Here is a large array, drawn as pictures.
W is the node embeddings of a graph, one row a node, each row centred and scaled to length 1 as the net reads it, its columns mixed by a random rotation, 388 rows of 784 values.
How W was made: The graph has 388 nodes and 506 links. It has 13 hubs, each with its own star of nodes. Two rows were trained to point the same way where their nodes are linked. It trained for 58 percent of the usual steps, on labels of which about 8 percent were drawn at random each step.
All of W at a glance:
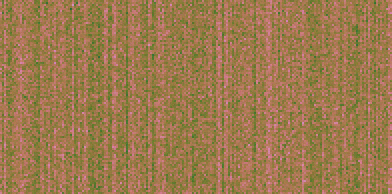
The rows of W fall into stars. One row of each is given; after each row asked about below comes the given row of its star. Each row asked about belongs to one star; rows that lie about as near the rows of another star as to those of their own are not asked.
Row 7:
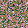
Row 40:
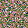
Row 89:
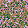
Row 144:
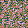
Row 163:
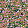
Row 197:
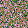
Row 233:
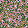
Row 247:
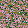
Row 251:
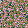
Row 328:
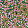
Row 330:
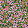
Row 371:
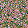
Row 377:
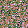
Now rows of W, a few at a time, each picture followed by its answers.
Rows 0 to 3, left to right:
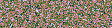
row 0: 7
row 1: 251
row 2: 330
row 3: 7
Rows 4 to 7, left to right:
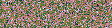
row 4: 144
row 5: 233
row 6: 251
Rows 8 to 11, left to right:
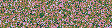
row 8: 377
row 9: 197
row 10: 89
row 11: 197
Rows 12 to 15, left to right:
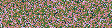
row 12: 233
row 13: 40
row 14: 7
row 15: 89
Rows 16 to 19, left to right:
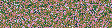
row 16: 377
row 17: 163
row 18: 330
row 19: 144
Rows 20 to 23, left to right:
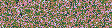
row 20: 144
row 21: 371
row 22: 330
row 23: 163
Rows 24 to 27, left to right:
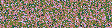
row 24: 144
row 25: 233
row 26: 233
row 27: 233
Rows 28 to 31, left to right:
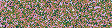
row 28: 89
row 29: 247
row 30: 371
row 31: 330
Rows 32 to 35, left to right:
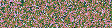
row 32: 251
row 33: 377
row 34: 40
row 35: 144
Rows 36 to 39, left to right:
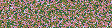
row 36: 330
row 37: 328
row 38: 7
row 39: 144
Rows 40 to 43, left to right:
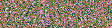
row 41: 233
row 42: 377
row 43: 233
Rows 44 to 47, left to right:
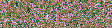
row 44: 89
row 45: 7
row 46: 377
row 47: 40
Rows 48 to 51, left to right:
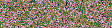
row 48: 163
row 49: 330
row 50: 251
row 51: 247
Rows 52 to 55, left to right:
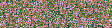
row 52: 247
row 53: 371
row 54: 197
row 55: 163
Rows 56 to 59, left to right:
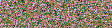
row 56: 330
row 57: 247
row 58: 233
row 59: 163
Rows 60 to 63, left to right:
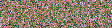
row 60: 163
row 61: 233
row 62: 251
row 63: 89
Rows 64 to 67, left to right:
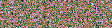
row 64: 330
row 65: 330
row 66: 197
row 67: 163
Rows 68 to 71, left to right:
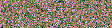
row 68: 247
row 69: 163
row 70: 371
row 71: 163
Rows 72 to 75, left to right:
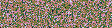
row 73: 328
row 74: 7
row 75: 7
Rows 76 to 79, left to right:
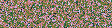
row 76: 371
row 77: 40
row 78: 197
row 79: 197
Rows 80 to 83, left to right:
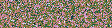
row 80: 144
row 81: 377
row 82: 377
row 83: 251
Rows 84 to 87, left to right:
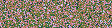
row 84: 233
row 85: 377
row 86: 89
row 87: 197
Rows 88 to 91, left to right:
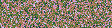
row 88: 144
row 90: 251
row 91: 371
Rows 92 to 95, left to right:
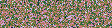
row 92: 163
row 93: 247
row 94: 40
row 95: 251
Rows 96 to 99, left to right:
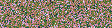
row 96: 377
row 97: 233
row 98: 40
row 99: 251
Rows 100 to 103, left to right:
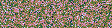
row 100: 144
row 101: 163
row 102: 144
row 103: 377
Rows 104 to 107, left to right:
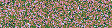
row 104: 233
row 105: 233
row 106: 197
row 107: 163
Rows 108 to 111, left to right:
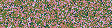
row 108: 330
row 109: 233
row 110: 40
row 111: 40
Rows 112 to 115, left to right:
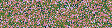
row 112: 40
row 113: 328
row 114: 330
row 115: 330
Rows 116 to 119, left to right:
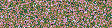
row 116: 328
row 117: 163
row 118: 247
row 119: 330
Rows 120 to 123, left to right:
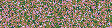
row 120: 163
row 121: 330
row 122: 7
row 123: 233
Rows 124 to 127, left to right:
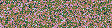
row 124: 144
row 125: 233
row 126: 163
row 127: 328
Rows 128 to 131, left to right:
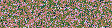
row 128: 377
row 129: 247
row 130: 330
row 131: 328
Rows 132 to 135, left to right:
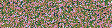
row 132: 377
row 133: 40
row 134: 89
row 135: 7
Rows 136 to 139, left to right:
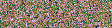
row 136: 251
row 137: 89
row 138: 144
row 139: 197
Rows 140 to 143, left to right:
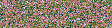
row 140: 197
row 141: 40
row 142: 163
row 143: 247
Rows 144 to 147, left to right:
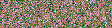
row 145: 233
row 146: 40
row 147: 233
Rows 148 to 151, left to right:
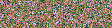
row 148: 377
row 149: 197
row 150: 328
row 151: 89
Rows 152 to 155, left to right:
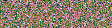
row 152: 7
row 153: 144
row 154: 233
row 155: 247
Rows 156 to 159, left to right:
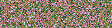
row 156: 330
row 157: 251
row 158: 197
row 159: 328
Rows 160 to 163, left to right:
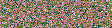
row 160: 377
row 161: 371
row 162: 40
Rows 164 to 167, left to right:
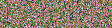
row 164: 251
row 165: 233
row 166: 7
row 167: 197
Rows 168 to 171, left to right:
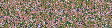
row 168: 371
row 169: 197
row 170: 371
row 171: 251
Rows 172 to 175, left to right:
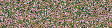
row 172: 233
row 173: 251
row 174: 328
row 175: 377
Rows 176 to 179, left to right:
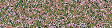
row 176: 247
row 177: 233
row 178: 7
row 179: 251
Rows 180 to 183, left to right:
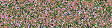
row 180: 328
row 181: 163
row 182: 163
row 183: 328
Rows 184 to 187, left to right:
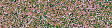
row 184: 197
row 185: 371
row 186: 7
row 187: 377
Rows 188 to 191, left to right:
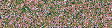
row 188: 328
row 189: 328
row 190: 328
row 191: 247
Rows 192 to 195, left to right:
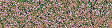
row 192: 251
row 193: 328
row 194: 251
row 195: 251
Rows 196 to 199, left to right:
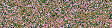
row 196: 233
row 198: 89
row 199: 330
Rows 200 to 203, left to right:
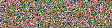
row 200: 371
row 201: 377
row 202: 330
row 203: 371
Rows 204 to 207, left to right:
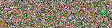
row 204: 330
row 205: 163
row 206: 247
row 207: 163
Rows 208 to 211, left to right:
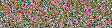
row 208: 233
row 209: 144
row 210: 197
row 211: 247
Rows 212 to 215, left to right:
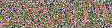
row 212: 163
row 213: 371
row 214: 247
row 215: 251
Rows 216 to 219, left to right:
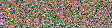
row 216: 328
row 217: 163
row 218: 163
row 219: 40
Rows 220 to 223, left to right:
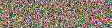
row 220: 247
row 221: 328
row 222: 233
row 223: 251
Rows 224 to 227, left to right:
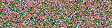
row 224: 7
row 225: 40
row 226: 7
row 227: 377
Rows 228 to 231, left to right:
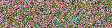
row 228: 197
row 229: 40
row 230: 40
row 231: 197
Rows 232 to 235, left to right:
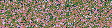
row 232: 247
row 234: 247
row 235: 7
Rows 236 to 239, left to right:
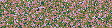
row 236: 89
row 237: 330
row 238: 251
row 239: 251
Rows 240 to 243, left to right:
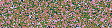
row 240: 330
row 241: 328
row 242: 7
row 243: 40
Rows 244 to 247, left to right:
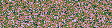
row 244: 144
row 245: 328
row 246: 247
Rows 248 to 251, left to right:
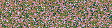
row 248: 40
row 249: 40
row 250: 377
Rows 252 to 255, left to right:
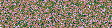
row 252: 40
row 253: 233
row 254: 197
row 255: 89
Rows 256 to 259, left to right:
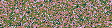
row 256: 371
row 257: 7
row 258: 197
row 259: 7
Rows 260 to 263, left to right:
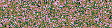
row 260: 89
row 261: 328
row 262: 89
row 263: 251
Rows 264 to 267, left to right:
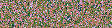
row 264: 197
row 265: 144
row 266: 251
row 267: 163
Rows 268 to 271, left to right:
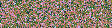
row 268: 144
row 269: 7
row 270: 247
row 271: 251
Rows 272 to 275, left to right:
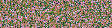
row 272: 233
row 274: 7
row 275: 163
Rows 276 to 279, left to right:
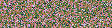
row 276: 371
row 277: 89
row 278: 233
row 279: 377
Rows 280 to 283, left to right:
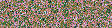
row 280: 251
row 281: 251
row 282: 247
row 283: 328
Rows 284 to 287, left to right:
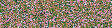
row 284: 328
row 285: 197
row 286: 163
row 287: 40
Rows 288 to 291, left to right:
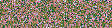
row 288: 7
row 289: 328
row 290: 377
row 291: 7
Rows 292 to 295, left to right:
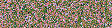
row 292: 328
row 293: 7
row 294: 233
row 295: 233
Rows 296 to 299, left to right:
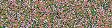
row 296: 7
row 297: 247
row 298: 40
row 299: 371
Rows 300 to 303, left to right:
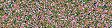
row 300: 144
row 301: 371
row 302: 247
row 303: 7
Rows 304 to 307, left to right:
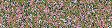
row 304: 247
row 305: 144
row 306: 247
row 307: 197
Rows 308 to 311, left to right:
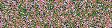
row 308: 328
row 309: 371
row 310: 371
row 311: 377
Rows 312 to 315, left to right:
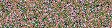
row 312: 233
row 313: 89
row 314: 40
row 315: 233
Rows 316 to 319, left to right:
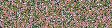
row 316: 7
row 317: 144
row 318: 7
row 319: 247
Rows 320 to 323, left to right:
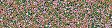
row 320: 328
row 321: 40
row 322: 330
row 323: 197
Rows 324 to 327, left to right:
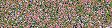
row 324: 40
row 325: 233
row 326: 144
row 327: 197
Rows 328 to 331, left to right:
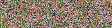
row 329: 247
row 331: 40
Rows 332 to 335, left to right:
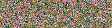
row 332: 144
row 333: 247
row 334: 251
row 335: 40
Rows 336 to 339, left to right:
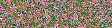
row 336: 330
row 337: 251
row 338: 233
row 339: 40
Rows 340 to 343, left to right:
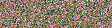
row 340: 377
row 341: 328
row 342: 7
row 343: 251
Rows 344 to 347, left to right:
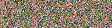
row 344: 197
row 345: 377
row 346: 40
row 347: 7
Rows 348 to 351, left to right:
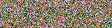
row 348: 89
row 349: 328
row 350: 40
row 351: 40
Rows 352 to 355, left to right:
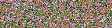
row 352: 7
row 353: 144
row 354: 251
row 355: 247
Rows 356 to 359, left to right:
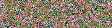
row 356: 371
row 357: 89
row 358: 247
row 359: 7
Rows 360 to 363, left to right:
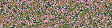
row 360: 163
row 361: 247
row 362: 40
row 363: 247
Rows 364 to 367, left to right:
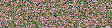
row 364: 233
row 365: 40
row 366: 377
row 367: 163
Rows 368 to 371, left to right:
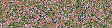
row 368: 163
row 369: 163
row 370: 233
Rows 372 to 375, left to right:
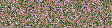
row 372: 251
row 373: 163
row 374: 371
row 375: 371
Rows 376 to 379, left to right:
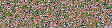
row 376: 377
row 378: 40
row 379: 197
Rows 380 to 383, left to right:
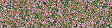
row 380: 233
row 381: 89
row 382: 144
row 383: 377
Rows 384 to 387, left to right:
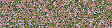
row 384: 163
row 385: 371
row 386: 163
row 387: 197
